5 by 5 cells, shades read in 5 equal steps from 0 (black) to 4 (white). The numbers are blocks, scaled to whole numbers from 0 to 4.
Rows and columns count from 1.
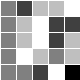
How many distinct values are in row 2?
4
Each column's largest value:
2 4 4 4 4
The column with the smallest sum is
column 1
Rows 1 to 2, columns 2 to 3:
1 3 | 3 4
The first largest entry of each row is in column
5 3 3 2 4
